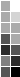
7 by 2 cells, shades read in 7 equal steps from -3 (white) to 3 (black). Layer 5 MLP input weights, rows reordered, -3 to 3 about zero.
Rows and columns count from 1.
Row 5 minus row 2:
3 3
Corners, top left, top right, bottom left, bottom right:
-1 -3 1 3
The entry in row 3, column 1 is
-1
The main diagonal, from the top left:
-1 -2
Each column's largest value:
2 3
